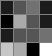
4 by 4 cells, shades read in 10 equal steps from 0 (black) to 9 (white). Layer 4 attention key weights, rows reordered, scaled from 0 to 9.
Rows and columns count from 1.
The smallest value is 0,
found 2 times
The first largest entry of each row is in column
3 2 4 4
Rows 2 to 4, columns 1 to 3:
0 6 3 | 1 3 3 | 7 6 0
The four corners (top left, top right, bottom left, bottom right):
1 1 7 9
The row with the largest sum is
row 4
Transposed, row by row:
1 0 1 7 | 3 6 3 6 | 4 3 3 0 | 1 1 4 9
